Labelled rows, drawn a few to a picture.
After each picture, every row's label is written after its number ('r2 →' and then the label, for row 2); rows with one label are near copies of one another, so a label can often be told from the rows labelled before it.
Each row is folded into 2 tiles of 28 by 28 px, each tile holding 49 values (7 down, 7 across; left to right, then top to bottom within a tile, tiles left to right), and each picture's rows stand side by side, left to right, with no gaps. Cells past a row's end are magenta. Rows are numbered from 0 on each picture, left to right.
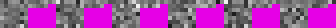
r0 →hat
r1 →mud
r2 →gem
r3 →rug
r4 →mud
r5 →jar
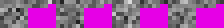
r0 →jar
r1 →hat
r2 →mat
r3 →mat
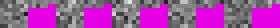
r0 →gem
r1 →mat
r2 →mat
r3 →mat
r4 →hat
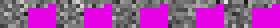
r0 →gem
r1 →gem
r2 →hat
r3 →rug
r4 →mud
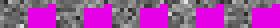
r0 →hat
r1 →rug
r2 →jar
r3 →mat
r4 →hat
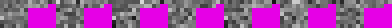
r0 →rug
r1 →mud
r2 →rug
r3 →jar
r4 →rug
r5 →mat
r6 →hat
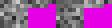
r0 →mat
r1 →rug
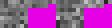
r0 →hat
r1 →rug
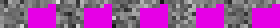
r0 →hat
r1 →mud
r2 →rug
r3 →gem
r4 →hat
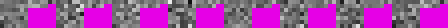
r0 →rug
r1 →gem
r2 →gem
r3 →mud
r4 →jar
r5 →hat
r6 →hat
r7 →rug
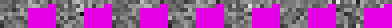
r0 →rug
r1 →gem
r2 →rug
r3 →rug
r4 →gem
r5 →jar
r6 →mud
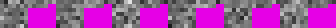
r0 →hat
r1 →rug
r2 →mat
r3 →rug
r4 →jar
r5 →mat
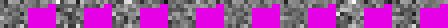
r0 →hat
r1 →mud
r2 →mat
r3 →rug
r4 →hat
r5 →hat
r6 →mat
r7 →hat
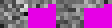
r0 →gem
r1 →rug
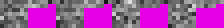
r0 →rug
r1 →rug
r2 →mat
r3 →gem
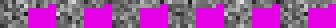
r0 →gem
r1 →mat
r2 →rug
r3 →mud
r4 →mat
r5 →gem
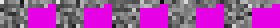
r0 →mud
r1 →mud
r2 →rug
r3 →mat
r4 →gem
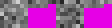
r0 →mat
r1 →hat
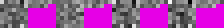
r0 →mud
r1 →gem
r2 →mud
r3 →mud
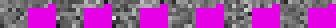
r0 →jar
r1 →rug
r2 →rug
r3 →hat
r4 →gem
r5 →hat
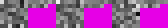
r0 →mud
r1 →mud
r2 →gem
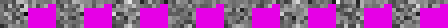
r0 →gem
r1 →gem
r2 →mat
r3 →hat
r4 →jar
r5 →mat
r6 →mud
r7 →gem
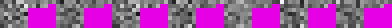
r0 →gem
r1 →hat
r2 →gem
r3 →hat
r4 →mat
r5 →mud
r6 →mud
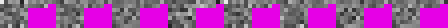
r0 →mud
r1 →hat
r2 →jar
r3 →rug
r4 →mud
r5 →hat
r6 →jar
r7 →jar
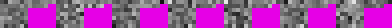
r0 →hat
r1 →gem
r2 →rug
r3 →mud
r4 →mud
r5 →hat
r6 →mat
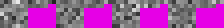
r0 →mat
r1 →jar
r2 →gem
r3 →hat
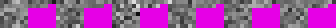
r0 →mat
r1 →hat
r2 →gem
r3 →mud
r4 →rug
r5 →jar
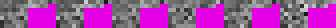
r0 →rug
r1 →rug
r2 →rug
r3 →jar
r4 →rug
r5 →gem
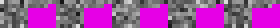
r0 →mud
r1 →hat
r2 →mat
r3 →rug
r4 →mud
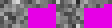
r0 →mat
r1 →mud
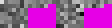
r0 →mud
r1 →gem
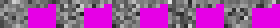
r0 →mat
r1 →gem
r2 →gem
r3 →mud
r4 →jar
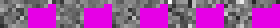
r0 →jar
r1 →hat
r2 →jar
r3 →mud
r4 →mat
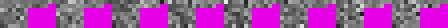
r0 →jar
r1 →mat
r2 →rug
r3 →mud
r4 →mud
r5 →hat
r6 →gem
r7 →gem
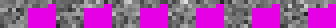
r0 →jar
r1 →rug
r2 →mat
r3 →mat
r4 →hat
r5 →gem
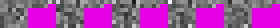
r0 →jar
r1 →mud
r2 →mud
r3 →mud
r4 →hat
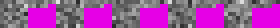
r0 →gem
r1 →mud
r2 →rug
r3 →mud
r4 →mat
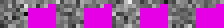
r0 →gem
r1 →mud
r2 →mat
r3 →hat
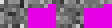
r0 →mud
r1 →hat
